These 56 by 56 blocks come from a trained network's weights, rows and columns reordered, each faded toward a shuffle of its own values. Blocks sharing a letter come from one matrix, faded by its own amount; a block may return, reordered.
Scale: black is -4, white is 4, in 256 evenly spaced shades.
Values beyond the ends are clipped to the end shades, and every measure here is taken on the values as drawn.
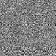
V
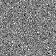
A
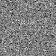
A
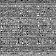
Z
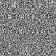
V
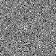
A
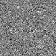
A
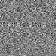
V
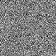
V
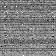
Z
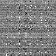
Z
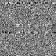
V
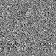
A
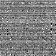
Z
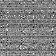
Z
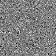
A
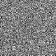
V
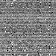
Z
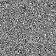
A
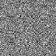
V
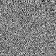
V
